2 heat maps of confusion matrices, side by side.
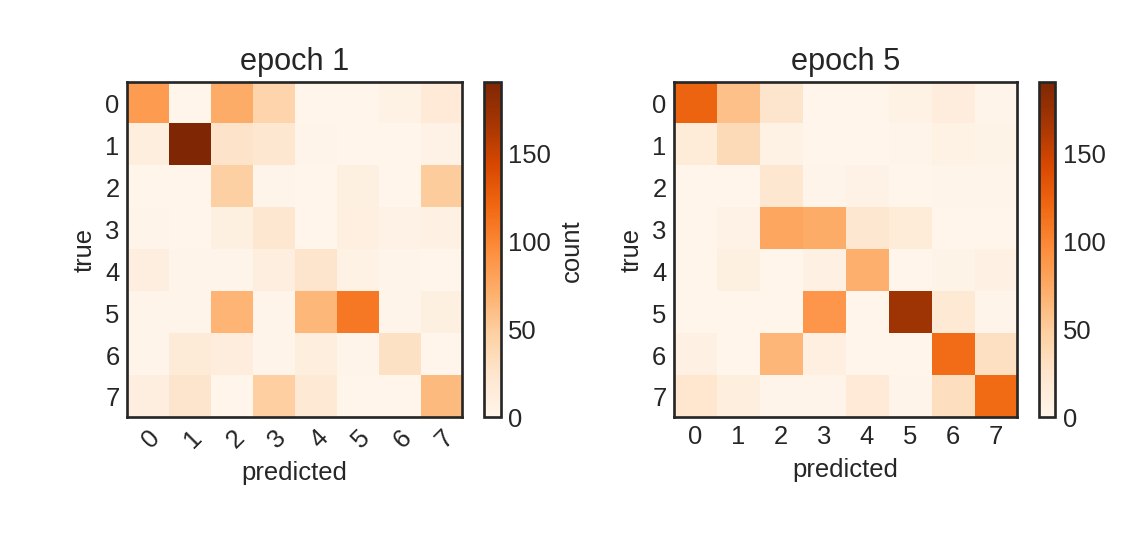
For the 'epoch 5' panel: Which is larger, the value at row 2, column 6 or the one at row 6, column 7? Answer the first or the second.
the second
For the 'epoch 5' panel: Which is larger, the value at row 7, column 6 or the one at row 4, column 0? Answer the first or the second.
the first
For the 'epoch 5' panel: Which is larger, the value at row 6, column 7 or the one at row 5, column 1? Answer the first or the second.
the first
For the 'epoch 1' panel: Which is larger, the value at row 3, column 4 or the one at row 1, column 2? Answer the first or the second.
the second
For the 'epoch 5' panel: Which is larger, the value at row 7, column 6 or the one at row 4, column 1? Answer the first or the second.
the first
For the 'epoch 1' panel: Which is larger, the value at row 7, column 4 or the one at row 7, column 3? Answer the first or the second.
the second
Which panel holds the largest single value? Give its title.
epoch 1
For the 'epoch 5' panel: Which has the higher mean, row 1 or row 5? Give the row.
5
